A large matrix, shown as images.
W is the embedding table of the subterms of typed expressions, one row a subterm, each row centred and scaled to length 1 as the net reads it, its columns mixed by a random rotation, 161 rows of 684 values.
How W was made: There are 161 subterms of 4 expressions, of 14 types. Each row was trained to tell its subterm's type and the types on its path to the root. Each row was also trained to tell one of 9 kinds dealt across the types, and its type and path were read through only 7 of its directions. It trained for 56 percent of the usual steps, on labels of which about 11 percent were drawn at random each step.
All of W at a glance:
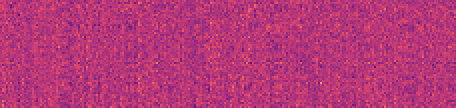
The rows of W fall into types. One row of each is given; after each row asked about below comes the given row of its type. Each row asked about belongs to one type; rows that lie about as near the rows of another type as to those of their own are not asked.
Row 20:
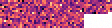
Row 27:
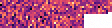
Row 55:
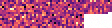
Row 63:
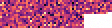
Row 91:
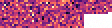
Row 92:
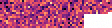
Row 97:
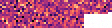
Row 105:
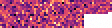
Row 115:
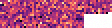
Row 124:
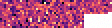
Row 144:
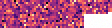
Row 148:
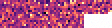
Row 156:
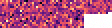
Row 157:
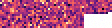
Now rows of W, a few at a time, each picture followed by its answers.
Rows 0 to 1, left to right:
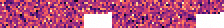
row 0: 92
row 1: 115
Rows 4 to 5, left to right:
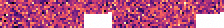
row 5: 27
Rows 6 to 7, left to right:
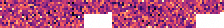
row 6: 63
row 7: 20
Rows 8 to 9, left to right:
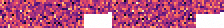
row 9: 55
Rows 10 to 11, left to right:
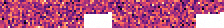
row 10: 91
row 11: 92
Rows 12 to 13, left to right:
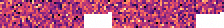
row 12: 156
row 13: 91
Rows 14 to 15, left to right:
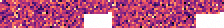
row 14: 91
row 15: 63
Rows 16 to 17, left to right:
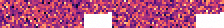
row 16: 156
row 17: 144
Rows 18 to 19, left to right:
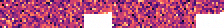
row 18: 144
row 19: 92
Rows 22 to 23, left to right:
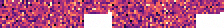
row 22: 148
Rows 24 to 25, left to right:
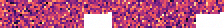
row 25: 156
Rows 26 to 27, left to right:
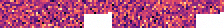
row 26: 63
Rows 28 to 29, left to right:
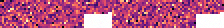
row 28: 97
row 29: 20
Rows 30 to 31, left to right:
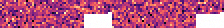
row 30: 124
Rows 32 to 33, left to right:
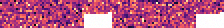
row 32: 63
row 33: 124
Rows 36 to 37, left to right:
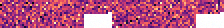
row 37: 27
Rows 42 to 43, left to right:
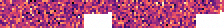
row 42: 63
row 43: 148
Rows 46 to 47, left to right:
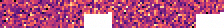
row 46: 144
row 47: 55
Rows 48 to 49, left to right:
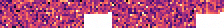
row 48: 97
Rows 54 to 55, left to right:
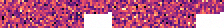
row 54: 55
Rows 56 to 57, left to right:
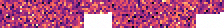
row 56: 156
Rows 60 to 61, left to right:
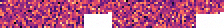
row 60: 148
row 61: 144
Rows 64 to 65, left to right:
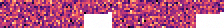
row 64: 20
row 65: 124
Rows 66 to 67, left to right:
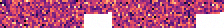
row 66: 92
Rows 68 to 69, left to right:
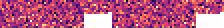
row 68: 156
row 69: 144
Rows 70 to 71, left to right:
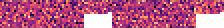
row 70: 92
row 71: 92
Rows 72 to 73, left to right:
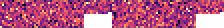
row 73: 63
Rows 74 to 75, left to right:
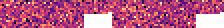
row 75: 55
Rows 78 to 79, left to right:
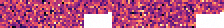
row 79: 63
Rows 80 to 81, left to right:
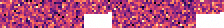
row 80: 156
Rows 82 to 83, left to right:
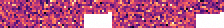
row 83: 148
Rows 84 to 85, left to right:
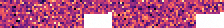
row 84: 105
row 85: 20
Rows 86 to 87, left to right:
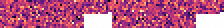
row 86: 144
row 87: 55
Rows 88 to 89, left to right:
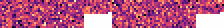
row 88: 144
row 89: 92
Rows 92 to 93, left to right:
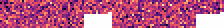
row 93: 148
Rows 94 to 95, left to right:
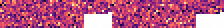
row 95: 157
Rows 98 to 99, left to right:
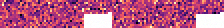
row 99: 91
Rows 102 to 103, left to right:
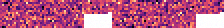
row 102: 92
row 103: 124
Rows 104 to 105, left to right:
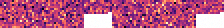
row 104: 91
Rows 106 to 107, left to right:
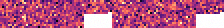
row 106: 156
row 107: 157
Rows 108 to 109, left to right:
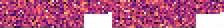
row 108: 124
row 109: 91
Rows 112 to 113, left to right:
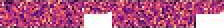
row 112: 92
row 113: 148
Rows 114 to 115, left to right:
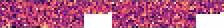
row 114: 144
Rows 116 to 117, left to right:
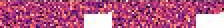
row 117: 20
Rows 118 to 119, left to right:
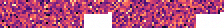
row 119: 157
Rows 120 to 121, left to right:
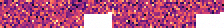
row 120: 20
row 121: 105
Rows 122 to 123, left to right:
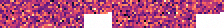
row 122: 63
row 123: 124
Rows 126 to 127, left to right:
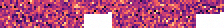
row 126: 97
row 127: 157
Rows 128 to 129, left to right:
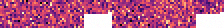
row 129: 27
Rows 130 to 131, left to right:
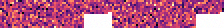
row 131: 20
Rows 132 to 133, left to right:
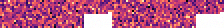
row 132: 148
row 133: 20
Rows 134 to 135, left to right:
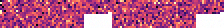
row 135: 91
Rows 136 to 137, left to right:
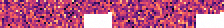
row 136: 91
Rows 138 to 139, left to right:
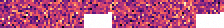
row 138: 97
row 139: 27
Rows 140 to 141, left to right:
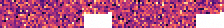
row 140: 144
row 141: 148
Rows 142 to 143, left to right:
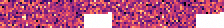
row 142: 156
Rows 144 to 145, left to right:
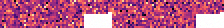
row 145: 105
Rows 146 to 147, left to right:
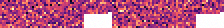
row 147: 115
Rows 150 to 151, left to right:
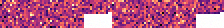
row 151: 157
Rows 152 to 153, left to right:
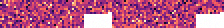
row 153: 91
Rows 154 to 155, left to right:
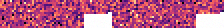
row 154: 55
